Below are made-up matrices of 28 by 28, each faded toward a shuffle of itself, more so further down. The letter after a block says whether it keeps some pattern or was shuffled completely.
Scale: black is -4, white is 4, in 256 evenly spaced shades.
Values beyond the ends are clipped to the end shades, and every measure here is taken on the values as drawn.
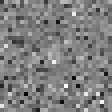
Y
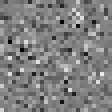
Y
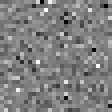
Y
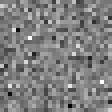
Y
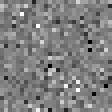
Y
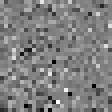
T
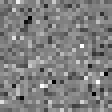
Y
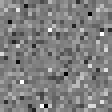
Y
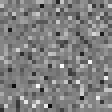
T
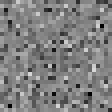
T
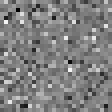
T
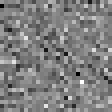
T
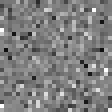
Y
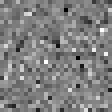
Y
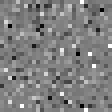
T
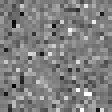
Y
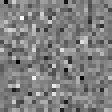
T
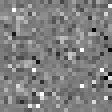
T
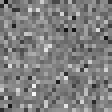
Y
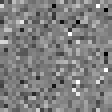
Y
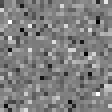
Y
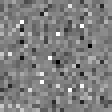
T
